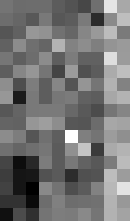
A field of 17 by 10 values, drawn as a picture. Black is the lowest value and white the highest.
Roughest part: top right. Mirror symmetry: none. Ninth with the lowest average: bottom left. Odd patch: lower, in the bottom left. Seam: vertical, 80% of the way across, the right part higher.
